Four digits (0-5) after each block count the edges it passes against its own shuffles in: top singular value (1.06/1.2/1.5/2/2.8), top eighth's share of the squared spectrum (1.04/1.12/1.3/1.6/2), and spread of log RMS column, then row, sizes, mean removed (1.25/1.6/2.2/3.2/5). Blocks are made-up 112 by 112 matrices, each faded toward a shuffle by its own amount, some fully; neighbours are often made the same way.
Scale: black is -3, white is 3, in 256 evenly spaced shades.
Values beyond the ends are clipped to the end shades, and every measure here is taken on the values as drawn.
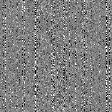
2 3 4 0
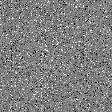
1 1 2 0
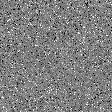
0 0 0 0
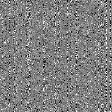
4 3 4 0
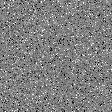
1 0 0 0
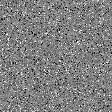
1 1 1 0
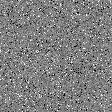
0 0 0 0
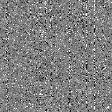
3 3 3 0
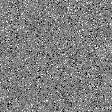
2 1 1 0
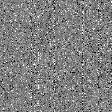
3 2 3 0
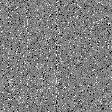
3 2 2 0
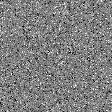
2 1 1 0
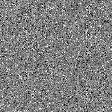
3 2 2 0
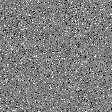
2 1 0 0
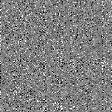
4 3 3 1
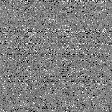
3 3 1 3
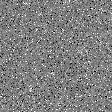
2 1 0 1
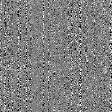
2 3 4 0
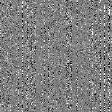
2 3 4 0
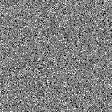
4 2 1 1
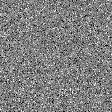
3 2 0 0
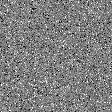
0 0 0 0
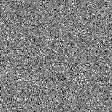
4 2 1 1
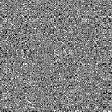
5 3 2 2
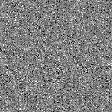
4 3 1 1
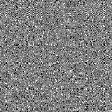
4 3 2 2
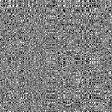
5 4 3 3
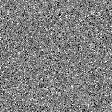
3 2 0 1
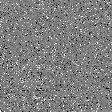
3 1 0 0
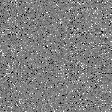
4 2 1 1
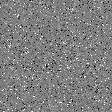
2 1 0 1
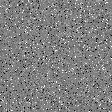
2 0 0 0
